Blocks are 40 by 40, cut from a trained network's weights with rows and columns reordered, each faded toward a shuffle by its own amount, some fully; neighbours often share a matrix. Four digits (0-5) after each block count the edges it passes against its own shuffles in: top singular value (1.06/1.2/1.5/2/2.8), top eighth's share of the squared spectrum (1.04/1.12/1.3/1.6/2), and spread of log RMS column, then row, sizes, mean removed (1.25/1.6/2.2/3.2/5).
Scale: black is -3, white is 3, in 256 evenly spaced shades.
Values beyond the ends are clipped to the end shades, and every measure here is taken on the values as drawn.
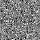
2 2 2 0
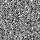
0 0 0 0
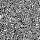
0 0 0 0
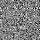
2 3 1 1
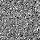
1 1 0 0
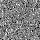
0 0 0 0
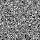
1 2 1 0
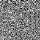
2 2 1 1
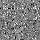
2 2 1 0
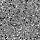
1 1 0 0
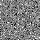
1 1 0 0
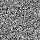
0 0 0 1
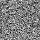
2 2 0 0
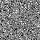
1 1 0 0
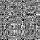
3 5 2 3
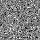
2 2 0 1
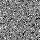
1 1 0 0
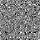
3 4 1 2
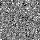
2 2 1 1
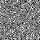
2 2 0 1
